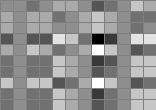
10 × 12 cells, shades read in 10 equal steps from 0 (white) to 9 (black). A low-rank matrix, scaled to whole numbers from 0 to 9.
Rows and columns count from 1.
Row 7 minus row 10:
0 0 0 0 0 0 0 0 0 0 0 0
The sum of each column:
41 40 41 41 32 34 37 45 43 40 33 31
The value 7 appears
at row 4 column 9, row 6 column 8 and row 9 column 8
